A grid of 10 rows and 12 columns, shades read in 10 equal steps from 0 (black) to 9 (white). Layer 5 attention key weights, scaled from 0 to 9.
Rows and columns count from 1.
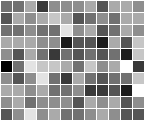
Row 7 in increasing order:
2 3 3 4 4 4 4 5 5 6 7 8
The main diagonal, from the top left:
4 6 5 5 2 6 6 2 5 5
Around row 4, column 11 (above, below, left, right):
6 1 6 7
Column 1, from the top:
4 3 4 6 5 0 5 6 5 3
